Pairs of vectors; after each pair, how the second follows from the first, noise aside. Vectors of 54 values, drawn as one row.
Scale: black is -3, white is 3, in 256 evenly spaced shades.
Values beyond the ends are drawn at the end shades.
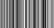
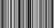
wrapped around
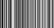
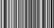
reversed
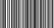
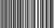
shuffled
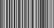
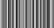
shuffled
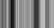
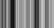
copied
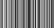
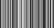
wrapped around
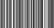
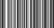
shuffled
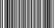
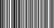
wrapped around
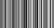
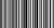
copied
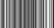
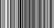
reversed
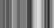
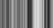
copied
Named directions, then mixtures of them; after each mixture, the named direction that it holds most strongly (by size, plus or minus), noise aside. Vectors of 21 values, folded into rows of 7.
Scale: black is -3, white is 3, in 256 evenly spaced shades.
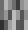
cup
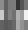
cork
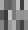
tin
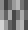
cup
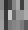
tin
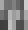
tin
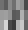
cup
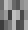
cup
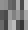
tin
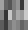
tin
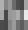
cork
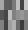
tin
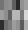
cup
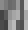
tin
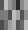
cup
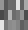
tin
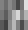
cup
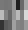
cork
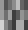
cup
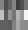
cork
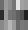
cork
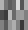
tin
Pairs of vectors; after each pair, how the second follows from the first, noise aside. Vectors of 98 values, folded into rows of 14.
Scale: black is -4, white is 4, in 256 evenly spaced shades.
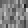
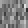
negated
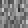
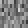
negated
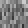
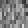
negated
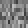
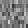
negated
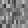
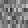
shuffled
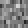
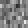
negated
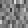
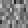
negated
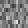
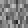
negated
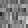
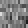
negated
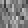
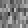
shuffled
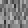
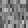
shuffled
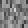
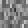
negated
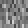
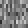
shuffled
